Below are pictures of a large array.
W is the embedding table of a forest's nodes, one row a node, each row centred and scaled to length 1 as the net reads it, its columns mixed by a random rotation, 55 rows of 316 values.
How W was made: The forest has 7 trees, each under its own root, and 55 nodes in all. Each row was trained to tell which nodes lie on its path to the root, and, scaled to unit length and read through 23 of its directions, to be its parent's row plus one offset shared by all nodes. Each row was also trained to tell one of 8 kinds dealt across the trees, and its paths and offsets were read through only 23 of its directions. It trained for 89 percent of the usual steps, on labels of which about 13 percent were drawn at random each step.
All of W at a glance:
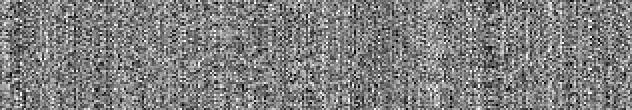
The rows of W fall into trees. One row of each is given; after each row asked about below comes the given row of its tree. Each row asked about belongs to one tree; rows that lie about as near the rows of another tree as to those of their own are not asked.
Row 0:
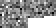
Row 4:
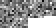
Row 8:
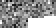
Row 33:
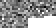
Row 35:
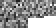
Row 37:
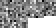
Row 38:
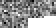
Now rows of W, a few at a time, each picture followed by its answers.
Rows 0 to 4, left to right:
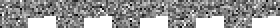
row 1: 33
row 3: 4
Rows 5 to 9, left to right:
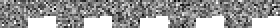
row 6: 38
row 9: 37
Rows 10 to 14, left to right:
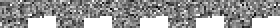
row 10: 38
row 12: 33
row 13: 38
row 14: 35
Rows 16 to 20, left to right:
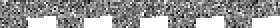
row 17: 38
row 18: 4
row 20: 38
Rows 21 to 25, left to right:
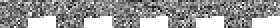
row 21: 4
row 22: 33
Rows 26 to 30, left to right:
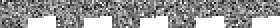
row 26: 4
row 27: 33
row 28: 33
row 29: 37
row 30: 38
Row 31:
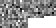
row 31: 0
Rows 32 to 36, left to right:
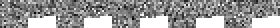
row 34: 33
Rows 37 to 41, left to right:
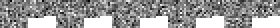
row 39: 37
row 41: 8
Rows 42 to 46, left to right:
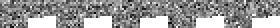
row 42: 4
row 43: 4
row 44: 33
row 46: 35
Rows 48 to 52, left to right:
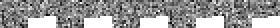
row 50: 38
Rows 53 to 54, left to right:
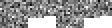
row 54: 4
